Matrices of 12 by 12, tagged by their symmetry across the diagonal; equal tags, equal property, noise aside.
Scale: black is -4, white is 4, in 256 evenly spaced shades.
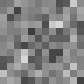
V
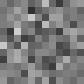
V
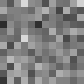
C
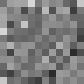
V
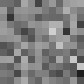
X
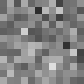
X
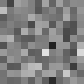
C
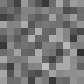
V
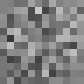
C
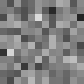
X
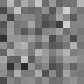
C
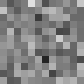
X
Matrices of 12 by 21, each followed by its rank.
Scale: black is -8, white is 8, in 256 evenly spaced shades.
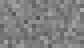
full rank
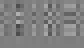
one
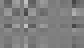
one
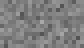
full rank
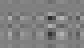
one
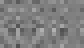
two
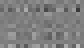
two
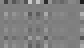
one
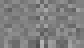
two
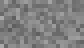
full rank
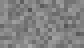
full rank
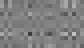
two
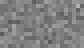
full rank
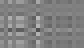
one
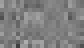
two
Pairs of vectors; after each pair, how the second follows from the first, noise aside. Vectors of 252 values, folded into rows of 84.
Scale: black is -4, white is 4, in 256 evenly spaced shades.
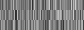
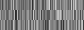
copied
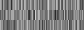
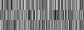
copied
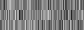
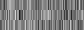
copied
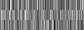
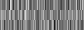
copied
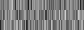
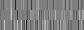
partly zeroed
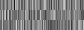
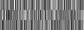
sign-scrambled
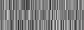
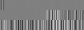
partly zeroed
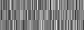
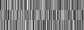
reversed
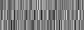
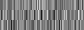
copied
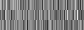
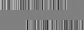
partly zeroed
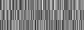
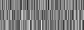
reversed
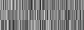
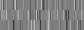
partly zeroed
